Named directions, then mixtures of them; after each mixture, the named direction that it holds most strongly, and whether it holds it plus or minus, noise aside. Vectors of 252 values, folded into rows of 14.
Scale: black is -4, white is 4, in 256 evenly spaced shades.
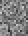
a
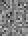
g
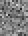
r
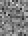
r, plus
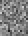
a, plus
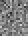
g, plus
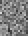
a, plus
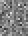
g, minus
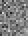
a, minus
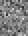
r, minus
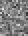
r, minus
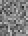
a, minus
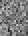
a, plus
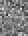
r, minus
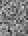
a, plus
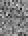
r, plus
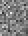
a, plus
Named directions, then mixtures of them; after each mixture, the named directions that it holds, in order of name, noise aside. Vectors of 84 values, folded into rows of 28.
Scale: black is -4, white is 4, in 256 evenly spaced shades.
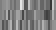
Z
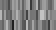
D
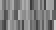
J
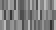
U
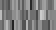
D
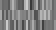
D, J, Z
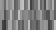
J, Z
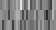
D, Z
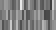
Z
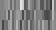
Z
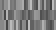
D, U, Z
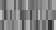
D, J, U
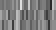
D, Z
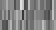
Z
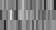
D, J, U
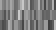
J, Z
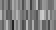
D
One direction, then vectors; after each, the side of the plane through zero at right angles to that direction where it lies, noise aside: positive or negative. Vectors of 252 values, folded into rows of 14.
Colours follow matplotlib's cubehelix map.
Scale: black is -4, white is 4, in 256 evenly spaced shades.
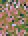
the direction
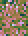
positive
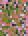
negative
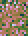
positive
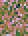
negative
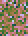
negative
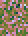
negative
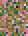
negative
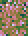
positive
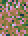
positive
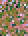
negative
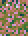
positive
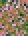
positive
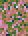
positive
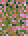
negative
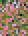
positive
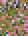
negative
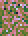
negative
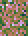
positive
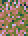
positive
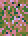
negative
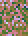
negative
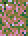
positive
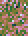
negative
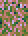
negative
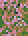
negative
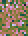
positive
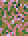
negative
